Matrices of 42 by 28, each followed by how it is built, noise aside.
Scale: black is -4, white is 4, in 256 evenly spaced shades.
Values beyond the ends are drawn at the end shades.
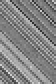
Toeplitz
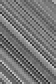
Toeplitz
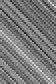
Toeplitz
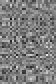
low rank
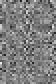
low rank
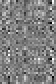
low rank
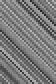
Toeplitz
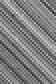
Toeplitz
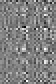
low rank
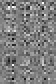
low rank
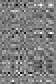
low rank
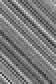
Toeplitz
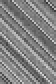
Toeplitz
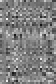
low rank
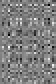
low rank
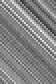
Toeplitz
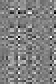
low rank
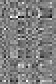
low rank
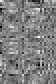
low rank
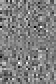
low rank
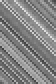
Toeplitz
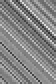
Toeplitz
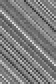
Toeplitz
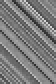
Toeplitz
